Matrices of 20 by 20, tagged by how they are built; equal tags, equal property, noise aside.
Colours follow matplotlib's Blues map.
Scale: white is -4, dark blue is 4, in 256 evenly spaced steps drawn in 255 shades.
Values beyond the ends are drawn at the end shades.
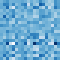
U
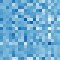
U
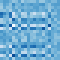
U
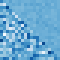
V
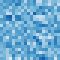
U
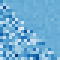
V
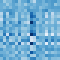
U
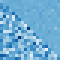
V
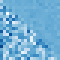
V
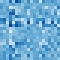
U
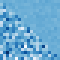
V
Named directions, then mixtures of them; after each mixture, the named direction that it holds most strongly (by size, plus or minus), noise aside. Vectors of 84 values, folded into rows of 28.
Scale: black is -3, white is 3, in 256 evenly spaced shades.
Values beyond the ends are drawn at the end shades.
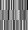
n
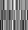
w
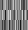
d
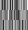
n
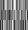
w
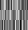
n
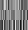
d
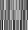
n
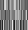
w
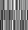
w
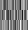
d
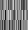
d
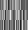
d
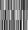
d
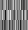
d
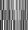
w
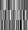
d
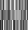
w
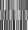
n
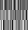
w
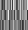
n
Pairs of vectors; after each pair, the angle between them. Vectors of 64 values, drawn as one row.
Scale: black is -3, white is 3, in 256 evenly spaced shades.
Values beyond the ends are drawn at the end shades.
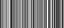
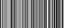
nearly parallel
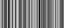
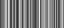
nearly opposite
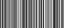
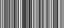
partly aligned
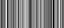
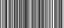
nearly opposite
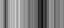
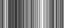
nearly opposite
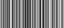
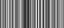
partly aligned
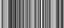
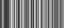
partly opposed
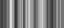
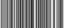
partly opposed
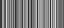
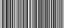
nearly opposite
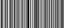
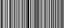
nearly parallel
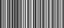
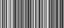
orthogonal
